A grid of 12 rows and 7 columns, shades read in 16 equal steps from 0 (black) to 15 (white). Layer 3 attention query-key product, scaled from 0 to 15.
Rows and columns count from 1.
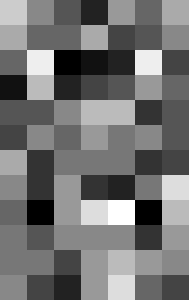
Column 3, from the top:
5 6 0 2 8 6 7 9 9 8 4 2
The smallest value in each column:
1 0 0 1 2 0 4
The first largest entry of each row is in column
1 1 2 2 4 4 1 7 5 7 5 5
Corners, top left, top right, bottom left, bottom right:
12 10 8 4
